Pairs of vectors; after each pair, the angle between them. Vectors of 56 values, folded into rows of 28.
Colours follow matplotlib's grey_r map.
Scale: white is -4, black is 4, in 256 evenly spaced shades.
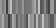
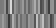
nearly parallel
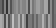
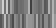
nearly opposite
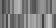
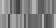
nearly opposite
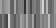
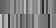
nearly opposite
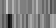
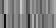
orthogonal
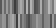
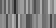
nearly parallel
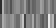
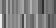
partly opposed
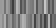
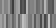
nearly parallel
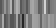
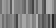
partly opposed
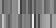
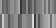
nearly parallel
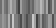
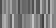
partly aligned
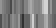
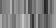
nearly opposite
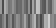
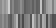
orthogonal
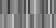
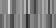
nearly opposite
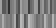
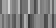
nearly opposite
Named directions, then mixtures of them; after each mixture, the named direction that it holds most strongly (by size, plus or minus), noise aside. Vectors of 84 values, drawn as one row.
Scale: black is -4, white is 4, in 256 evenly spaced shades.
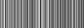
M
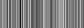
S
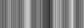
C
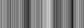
C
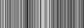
M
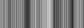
C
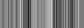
C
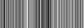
M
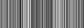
S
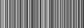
M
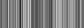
S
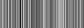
S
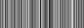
M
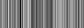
S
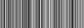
M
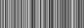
M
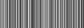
S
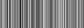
S
